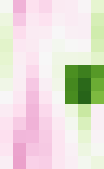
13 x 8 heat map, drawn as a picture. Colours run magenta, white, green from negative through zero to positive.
Roughest part: middle right. Ninth with the lowest average: bottom left. Ninth with the highest average: middle right. Odd patch: higher, in the middle right.
